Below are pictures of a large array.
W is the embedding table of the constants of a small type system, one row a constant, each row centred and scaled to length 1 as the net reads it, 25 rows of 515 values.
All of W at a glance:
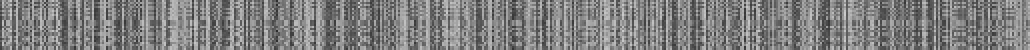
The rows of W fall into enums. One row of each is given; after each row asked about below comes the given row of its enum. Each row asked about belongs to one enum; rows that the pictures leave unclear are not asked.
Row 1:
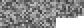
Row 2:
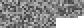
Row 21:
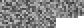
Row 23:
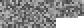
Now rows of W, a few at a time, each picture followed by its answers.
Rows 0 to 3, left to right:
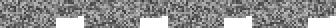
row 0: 2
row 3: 1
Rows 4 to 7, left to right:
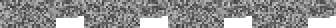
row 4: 23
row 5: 2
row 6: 23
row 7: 2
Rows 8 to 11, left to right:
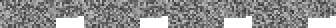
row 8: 23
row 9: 23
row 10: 21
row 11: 21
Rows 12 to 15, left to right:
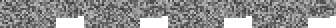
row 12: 21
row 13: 23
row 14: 21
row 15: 2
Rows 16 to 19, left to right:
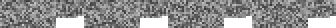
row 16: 1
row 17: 1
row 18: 2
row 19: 23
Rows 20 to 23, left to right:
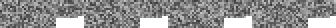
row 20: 2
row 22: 1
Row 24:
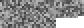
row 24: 23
